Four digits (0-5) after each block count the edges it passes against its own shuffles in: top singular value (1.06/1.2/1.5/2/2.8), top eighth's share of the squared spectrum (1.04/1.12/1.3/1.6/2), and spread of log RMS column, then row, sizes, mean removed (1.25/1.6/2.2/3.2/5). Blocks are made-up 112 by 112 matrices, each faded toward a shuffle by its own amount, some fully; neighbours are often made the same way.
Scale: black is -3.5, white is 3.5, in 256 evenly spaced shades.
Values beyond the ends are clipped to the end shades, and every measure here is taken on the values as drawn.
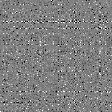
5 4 2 3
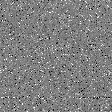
3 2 0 1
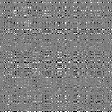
5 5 3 4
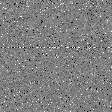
2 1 0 1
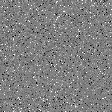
3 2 0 1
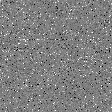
2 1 0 0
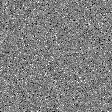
0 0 0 0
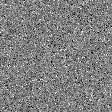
0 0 0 0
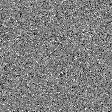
1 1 0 1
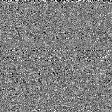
3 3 1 3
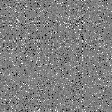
4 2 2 1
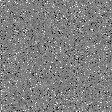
3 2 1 0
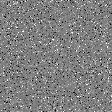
3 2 1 0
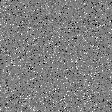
2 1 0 0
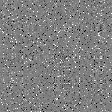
4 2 1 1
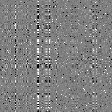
5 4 3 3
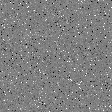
0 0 0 0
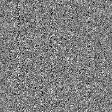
1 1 3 0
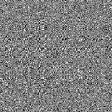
4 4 2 3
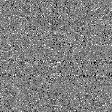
3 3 1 2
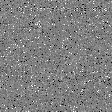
3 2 0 1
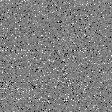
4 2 1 1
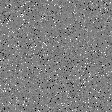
0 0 0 0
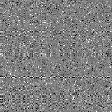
5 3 2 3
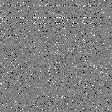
4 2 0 2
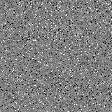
3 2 1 0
